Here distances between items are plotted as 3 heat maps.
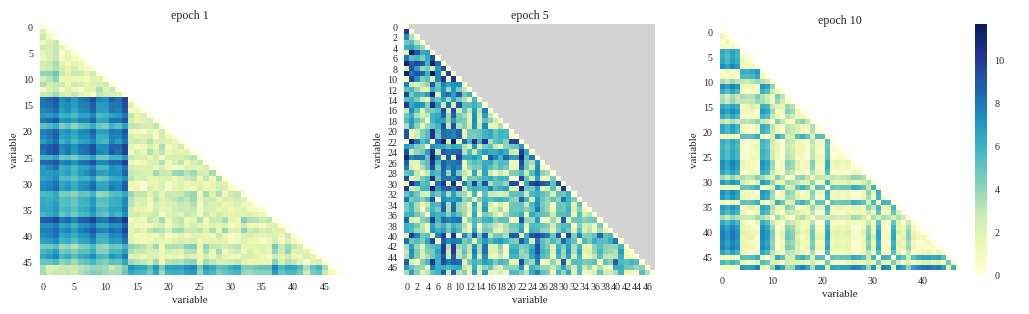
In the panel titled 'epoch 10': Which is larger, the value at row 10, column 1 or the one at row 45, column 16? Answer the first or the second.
the second
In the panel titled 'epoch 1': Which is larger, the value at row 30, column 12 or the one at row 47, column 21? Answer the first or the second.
the first
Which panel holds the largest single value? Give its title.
epoch 5
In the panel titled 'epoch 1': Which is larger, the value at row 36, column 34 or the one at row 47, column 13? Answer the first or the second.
the second
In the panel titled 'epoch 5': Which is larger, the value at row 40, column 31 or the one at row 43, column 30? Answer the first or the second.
the first
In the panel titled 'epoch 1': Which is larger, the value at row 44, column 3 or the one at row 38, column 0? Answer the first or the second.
the second
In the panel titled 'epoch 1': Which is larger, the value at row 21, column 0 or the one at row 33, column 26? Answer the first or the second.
the first
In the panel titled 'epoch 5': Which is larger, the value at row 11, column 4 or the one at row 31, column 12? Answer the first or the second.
the second
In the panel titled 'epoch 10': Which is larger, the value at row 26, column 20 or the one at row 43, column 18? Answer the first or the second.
the second
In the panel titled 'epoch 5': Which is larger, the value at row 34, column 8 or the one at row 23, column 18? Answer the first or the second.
the first
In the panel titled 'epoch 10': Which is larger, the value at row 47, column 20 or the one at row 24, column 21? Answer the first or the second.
the first
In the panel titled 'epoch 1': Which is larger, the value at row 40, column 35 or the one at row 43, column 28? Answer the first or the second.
the second
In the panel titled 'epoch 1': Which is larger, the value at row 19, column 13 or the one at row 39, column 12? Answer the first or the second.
the second
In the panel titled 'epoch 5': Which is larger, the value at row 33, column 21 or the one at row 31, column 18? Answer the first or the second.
the second
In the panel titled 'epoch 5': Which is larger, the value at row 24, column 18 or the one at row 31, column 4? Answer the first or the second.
the first
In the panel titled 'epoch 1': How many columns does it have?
48
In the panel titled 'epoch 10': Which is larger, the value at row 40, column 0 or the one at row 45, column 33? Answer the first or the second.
the first
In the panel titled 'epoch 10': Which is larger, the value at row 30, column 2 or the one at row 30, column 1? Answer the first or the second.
the first
